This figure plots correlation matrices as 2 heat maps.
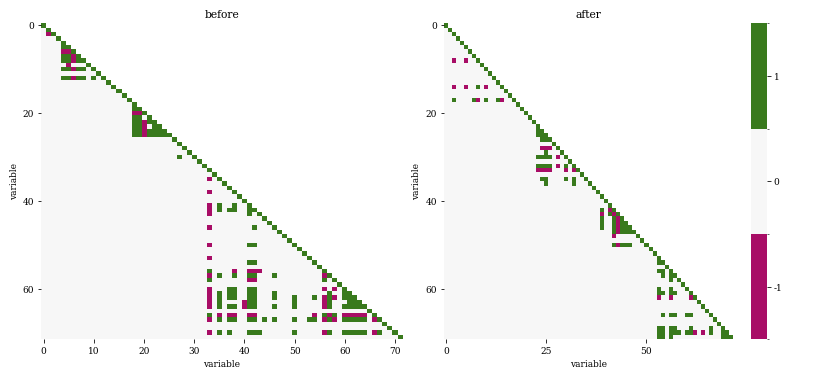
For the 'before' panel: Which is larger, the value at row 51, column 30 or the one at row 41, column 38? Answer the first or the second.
the second
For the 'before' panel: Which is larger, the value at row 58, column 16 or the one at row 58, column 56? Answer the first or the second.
the second
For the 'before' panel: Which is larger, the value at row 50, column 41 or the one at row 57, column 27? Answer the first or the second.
the first
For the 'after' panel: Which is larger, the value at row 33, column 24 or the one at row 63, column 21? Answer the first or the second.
the second
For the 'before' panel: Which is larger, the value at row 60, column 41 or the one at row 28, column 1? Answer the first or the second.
the first
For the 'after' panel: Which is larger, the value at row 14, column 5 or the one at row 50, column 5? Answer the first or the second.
the second
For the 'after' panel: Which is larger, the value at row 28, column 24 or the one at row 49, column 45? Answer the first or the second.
the second
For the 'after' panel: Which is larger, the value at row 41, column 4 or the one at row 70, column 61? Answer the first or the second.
the second
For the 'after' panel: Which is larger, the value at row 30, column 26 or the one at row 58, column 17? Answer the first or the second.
the first
